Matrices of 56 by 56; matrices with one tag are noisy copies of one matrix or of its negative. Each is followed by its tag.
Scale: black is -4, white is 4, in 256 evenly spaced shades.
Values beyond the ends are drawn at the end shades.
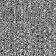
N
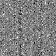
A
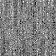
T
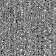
N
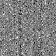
A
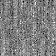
T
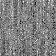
T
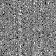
A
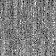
T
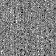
N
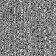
N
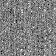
N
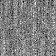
T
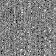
N
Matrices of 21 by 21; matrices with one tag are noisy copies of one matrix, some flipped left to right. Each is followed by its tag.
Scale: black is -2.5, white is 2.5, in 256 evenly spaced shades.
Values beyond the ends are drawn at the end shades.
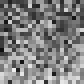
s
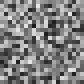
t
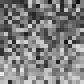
s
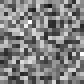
t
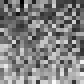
s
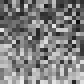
s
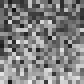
s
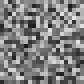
t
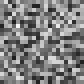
t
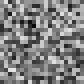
t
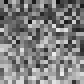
s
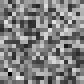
t
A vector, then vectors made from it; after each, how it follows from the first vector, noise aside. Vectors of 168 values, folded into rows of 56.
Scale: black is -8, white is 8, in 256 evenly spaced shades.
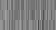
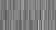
negated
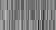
scaled up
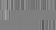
partly zeroed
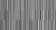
negated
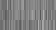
negated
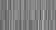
negated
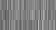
negated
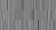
partly zeroed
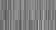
negated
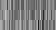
scaled up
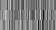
scaled up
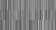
negated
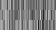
scaled up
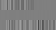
partly zeroed
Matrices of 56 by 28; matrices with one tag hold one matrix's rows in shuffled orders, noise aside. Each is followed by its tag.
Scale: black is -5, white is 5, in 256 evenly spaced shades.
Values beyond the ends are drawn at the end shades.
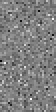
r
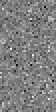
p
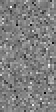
p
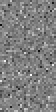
r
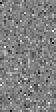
r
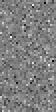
p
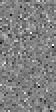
r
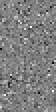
r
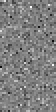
r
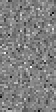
r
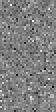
p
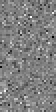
r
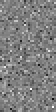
r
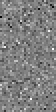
r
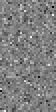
r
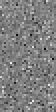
p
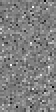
p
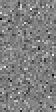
r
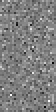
p
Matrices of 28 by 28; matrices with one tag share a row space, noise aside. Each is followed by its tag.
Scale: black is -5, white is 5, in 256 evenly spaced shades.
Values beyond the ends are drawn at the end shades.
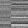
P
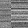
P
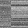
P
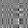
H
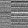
P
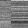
P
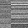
P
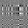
H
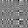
H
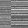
P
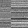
P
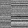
P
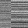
P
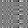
H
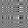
H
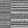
P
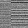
P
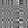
H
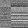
P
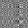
H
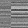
P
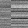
P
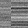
P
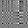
H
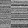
P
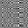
H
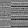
P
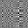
H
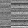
P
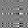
H
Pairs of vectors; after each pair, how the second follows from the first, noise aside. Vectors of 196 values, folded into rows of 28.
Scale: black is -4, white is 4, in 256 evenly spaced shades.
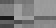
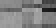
reversed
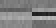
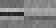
reversed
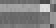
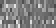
shuffled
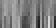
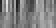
reversed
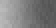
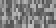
shuffled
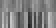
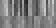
reversed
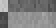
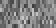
shuffled
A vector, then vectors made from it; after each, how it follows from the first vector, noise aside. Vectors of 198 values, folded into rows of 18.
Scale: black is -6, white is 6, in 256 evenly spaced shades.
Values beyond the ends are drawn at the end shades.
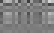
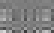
reversed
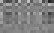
negated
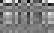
scaled up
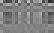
negated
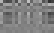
negated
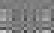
reversed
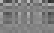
negated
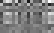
scaled up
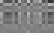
negated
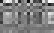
scaled up
